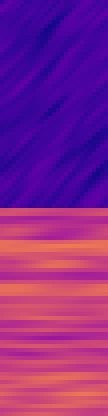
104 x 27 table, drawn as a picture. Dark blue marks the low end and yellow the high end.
It is made of 2 by 1 panels. Panel 1,1: very low, slanting up to the right, faint in contrast. Panel 2,1: middling, streaked across.
